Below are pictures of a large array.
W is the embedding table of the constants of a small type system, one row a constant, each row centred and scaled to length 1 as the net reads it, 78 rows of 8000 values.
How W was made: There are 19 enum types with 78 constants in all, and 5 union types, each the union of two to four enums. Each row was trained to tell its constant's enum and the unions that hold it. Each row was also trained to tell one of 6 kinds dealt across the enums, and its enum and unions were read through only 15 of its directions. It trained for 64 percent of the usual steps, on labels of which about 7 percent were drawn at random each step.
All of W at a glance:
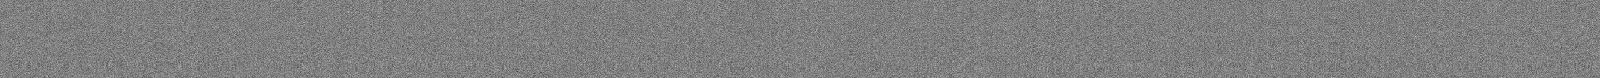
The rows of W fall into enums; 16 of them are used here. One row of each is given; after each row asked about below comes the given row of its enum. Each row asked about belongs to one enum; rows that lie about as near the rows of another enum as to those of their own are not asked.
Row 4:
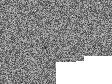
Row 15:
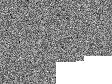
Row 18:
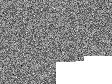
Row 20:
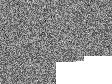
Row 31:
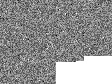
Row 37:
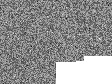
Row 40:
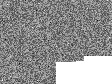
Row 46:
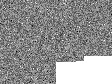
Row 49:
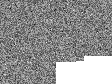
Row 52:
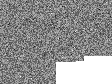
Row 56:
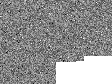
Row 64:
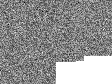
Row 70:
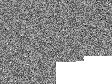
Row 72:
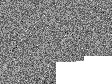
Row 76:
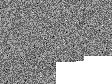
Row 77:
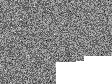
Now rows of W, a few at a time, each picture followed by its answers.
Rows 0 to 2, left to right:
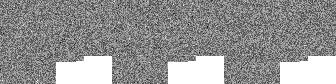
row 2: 20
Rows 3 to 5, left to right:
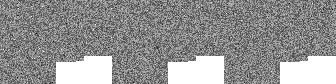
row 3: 64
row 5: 40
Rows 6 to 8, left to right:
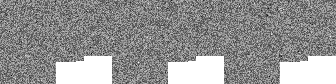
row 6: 18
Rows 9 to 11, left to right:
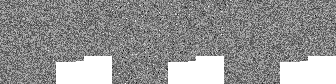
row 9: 20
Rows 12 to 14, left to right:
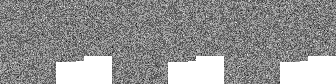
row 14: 40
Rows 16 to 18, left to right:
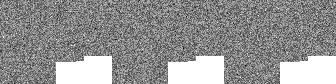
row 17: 4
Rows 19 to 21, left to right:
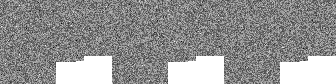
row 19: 64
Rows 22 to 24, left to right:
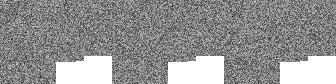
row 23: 49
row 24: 76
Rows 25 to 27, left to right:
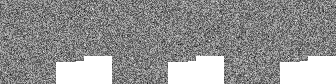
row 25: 77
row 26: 52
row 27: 4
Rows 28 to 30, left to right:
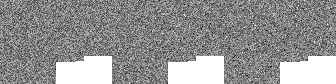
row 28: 49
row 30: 56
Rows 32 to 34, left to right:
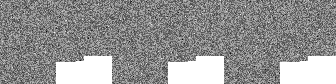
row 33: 40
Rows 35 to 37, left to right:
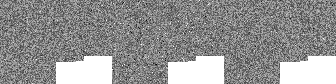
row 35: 40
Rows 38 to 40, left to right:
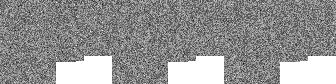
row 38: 15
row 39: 4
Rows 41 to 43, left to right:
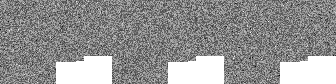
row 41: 77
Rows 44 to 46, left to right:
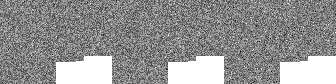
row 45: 49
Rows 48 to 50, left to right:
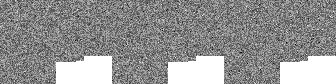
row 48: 37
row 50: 72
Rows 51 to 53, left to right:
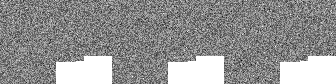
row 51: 77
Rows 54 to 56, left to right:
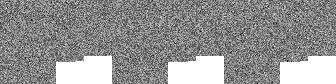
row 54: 70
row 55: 77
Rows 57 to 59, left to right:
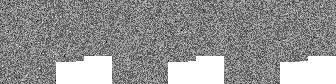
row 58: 18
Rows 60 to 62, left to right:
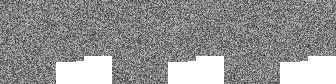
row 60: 76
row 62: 37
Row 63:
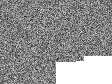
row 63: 46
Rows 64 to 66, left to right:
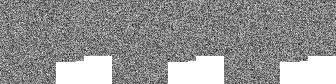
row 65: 37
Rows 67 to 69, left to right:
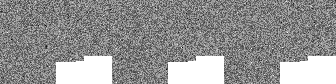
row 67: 52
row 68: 52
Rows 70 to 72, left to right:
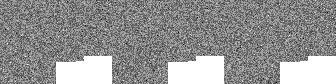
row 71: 37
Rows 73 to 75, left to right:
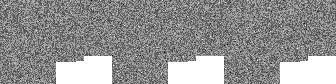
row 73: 18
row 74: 52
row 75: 76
